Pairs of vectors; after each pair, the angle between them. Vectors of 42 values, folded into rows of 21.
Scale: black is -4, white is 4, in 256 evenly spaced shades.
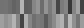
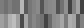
nearly parallel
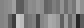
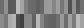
nearly opposite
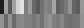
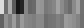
nearly opposite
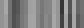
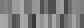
orthogonal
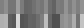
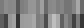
nearly opposite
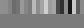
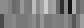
nearly parallel
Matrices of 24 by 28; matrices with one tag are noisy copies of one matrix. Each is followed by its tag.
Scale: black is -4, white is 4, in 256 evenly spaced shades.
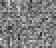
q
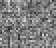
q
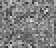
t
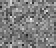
t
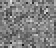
t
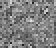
t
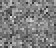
t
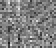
q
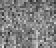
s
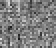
q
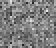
t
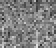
s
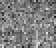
s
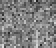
s
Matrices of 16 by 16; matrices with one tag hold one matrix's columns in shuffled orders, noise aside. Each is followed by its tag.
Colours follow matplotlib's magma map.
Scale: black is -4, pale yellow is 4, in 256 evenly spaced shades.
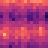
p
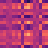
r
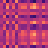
r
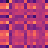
r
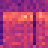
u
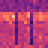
u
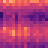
p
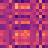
r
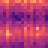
p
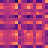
r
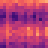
p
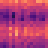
p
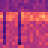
u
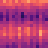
p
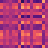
r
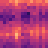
p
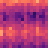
p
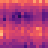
p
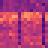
u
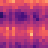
p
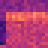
u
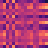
r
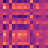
r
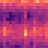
p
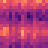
p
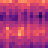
p
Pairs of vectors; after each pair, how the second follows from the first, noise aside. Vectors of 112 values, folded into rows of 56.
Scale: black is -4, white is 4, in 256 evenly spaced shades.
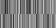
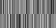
wrapped around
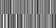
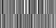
wrapped around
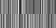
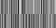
negated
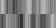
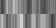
negated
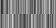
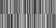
wrapped around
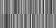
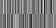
sign-scrambled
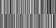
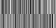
negated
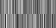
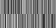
sign-scrambled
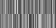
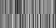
sign-scrambled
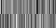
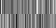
negated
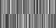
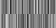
negated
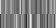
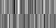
wrapped around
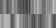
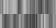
wrapped around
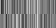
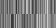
wrapped around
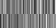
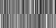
sign-scrambled
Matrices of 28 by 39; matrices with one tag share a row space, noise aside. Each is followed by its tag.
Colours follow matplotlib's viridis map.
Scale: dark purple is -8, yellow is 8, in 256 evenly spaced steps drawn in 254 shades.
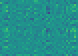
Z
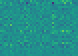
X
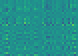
Z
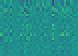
X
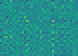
X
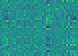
Z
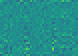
X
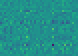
X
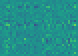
Z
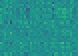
X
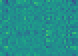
Z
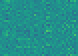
Z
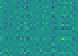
X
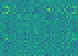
Z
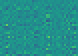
Z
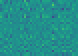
X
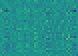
Z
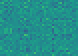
X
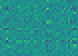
Z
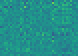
X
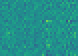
Z
